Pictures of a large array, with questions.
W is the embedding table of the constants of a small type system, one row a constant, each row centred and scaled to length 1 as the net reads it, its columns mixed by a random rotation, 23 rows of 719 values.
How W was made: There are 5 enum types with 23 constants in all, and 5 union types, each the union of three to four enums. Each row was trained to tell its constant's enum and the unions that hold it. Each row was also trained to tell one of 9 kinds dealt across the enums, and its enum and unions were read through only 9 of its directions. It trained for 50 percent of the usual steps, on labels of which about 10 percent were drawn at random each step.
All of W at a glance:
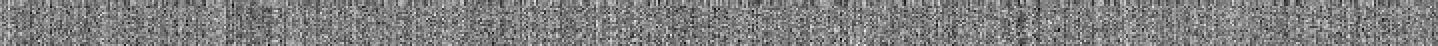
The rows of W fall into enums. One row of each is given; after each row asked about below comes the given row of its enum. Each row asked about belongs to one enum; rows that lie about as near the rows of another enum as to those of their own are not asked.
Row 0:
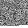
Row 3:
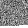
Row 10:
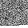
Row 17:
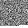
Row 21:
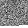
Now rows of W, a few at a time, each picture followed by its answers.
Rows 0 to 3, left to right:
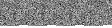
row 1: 0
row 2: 0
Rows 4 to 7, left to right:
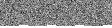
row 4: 17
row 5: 3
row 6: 10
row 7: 0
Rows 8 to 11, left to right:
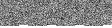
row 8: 17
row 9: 21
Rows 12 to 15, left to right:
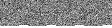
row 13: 10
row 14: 3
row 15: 3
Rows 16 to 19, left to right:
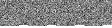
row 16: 21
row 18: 17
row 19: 10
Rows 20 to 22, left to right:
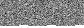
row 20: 0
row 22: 10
